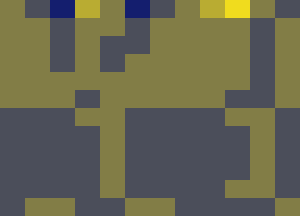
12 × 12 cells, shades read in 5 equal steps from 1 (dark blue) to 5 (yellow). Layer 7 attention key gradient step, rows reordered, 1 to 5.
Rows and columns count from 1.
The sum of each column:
30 30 26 31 33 27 30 30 31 33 30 30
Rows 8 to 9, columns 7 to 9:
2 2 2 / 2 2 2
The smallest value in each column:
2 2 1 2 2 1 2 2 2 2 2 2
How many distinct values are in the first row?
5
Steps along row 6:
same same down up same same same same down same up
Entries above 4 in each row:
1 0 0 0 0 0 0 0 0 0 0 0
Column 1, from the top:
3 3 3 3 3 3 2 2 2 2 2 2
